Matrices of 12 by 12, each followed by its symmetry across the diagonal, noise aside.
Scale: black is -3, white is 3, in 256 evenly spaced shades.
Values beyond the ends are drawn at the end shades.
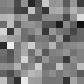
antisymmetric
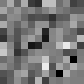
symmetric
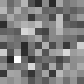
neither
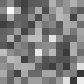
symmetric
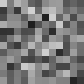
neither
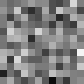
antisymmetric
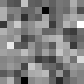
antisymmetric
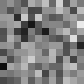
neither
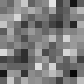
symmetric
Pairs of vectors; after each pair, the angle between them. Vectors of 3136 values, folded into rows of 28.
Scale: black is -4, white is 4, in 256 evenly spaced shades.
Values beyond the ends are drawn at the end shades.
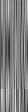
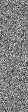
orthogonal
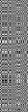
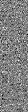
partly aligned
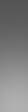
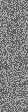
orthogonal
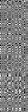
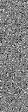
partly opposed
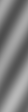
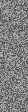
orthogonal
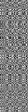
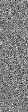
partly aligned
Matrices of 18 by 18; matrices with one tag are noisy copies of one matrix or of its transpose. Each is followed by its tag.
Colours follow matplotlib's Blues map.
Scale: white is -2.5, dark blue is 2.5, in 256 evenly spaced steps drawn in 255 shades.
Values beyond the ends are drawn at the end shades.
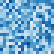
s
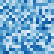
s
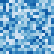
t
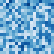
s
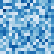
t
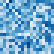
s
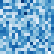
t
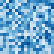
s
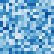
t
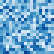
s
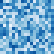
t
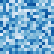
t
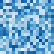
t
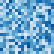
s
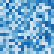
s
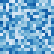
t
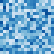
t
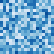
t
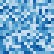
s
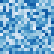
t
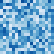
t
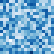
t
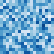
s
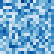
t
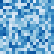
t
